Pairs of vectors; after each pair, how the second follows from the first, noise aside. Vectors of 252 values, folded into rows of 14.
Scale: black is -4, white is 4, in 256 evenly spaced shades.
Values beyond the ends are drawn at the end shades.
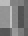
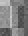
copied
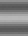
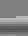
partly zeroed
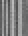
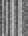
copied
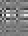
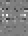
partly zeroed
